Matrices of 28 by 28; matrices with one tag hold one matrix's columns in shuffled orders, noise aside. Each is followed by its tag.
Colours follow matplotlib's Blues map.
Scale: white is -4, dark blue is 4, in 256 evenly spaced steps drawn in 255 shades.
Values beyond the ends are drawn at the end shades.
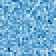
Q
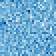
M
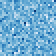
M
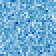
M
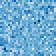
Q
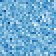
M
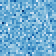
M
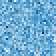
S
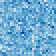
S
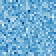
M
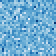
Q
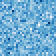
M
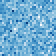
M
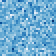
Q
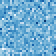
Q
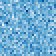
M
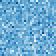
S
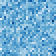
Q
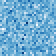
M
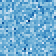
Q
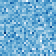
S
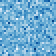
Q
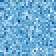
Q
